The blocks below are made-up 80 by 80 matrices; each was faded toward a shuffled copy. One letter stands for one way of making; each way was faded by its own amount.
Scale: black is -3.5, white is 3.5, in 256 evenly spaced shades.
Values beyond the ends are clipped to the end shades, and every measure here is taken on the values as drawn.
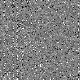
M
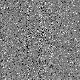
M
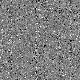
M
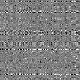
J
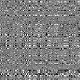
J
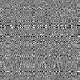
J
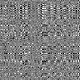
J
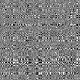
J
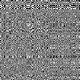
J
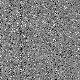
M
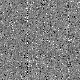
M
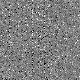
M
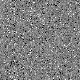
M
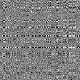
J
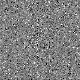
M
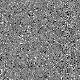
M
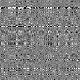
J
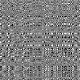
J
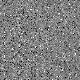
M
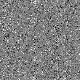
M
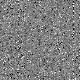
M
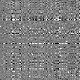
J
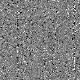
M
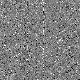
M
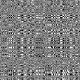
J
